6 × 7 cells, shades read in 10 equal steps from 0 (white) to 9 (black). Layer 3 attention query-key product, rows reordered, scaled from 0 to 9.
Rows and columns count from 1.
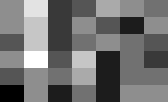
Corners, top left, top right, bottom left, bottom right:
4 5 9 4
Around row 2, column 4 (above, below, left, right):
6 5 7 6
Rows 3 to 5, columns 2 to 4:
2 7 5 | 0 6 2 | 4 5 3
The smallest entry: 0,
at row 4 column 2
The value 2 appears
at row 2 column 2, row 3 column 2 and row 4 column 4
